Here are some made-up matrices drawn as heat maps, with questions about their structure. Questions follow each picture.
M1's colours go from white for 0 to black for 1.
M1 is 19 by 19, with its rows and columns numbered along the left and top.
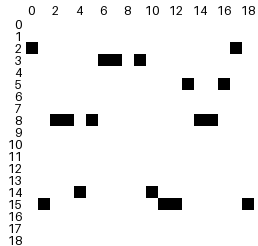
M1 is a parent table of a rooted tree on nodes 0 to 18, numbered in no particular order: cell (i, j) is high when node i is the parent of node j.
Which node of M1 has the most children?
8
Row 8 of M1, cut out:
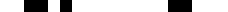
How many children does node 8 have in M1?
5
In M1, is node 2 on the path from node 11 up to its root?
no
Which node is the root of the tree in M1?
8
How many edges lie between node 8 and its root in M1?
0
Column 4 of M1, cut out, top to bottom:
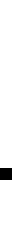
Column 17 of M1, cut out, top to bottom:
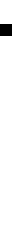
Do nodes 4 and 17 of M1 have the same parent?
no
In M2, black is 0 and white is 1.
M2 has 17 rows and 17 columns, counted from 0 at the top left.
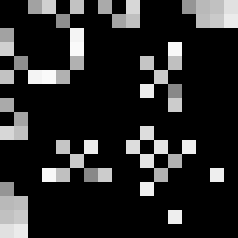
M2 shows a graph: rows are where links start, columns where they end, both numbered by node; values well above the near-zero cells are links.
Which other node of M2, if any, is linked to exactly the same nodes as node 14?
node 16
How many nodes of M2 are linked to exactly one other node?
1
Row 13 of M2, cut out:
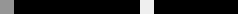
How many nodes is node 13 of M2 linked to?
2
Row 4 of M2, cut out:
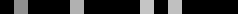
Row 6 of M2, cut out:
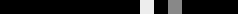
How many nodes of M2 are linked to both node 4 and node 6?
2
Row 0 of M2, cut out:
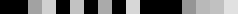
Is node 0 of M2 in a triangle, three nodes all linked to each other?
yes
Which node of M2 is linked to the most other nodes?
node 0
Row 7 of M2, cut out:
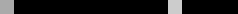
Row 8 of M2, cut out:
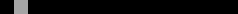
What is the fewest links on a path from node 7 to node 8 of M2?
4
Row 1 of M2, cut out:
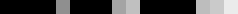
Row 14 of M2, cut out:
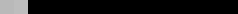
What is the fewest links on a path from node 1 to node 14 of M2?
1
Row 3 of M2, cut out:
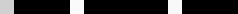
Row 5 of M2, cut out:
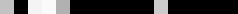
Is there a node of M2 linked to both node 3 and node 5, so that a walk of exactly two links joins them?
yes
